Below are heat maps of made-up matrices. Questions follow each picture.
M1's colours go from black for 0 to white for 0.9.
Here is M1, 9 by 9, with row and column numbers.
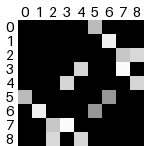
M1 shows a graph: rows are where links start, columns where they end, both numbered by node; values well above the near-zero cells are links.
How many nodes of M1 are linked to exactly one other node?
2
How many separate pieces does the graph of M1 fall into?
2
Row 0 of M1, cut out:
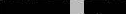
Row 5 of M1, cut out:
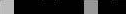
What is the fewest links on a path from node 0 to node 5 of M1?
1
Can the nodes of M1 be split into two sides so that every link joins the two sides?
no
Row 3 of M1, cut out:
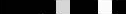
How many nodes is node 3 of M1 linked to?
2
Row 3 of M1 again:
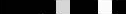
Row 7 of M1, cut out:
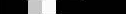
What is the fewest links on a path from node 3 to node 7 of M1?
1
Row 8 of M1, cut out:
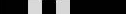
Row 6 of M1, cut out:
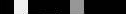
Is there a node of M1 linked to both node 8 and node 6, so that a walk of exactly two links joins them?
no
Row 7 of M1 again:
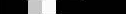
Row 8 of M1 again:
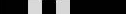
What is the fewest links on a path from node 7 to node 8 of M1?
2
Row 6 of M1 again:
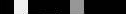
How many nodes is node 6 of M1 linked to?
2
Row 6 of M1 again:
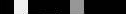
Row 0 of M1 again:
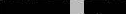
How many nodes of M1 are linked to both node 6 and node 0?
1
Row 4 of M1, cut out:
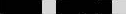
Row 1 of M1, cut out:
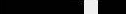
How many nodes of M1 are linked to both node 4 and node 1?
0
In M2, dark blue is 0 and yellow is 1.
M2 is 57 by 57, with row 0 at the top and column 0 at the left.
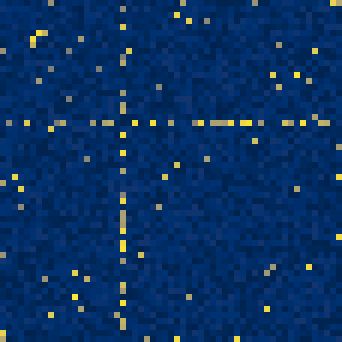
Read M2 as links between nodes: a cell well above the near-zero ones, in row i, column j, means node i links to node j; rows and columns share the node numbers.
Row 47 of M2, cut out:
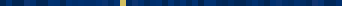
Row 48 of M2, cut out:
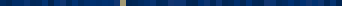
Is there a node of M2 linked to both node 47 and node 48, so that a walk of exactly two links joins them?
yes
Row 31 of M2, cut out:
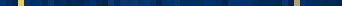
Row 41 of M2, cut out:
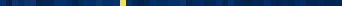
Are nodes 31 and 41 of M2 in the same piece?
no
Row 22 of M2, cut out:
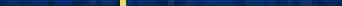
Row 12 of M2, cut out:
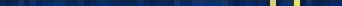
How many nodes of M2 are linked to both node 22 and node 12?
0
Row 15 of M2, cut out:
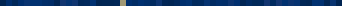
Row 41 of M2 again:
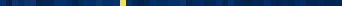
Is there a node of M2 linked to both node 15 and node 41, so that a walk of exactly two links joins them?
yes
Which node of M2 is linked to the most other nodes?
node 20
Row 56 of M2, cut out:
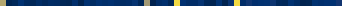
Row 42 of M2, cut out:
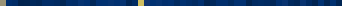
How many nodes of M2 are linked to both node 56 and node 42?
1
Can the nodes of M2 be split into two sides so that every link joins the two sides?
no
